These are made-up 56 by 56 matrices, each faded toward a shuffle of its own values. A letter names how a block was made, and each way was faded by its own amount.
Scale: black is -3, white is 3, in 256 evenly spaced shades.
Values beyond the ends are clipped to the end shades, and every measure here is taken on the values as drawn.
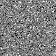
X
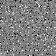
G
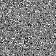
X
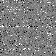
G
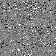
G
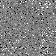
G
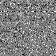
X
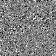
X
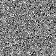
X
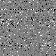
G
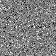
X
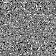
X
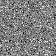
X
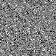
X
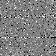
G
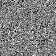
X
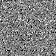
X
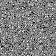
X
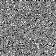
X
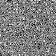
X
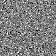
X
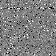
G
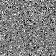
X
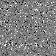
G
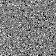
X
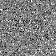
X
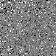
G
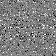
G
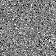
X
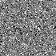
X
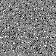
X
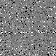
G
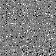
G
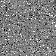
G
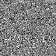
X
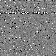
G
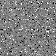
G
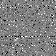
G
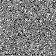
X
